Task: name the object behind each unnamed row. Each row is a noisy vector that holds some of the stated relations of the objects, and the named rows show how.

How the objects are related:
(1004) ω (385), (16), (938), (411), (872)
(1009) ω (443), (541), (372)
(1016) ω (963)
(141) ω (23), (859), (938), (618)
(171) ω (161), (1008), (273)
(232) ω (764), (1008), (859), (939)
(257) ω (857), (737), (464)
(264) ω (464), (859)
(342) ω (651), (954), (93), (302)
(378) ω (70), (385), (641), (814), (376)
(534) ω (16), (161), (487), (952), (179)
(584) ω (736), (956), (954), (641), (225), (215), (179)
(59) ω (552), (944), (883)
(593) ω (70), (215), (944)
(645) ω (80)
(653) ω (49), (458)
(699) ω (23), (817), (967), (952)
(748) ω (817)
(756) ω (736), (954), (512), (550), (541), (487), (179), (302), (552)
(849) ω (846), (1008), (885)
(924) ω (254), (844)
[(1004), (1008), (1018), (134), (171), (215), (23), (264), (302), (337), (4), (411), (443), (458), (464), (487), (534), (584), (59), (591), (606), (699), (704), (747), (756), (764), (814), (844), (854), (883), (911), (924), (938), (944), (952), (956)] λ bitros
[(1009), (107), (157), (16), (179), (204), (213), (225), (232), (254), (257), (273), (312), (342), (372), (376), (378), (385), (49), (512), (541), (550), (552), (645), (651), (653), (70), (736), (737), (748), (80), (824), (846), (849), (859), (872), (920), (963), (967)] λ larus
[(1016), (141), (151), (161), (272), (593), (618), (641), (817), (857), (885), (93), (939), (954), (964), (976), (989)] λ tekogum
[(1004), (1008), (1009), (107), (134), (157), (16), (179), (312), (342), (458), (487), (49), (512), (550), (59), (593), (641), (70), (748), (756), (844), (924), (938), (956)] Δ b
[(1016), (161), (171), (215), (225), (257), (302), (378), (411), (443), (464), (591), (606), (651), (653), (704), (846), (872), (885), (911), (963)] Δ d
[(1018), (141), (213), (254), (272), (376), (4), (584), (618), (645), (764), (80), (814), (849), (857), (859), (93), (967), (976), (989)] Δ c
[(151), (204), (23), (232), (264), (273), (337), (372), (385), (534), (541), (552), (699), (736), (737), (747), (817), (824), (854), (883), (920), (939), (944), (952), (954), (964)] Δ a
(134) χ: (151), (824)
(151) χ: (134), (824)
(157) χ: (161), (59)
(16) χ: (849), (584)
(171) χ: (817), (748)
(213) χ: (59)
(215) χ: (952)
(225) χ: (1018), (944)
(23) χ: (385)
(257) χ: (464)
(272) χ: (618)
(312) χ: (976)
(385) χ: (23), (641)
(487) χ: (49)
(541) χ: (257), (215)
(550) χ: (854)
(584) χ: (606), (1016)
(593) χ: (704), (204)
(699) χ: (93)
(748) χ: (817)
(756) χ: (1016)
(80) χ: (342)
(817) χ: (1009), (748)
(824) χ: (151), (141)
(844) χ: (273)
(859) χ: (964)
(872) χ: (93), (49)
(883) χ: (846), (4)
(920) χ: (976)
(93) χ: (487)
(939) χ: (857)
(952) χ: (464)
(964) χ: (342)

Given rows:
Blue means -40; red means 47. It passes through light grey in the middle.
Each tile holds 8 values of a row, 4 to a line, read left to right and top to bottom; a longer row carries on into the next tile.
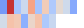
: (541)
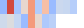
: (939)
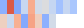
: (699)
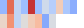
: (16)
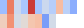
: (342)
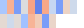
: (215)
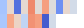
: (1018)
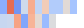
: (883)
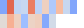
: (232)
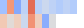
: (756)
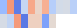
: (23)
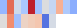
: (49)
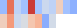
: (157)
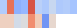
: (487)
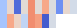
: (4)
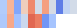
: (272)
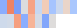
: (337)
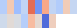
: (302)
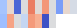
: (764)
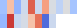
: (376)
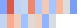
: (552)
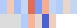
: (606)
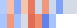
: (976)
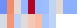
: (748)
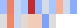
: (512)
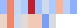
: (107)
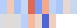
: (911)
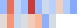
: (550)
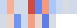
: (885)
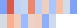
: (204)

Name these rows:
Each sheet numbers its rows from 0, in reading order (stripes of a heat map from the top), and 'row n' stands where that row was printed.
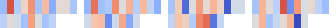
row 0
(954)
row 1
(385)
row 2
(584)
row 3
(653)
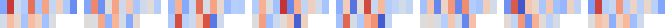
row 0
(824)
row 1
(264)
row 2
(859)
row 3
(846)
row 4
(254)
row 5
(464)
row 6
(952)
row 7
(920)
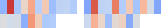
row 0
(964)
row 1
(273)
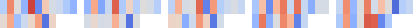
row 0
(872)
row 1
(458)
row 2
(1016)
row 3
(857)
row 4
(93)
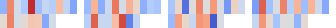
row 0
(1009)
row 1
(213)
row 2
(814)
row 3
(737)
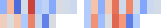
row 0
(924)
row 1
(141)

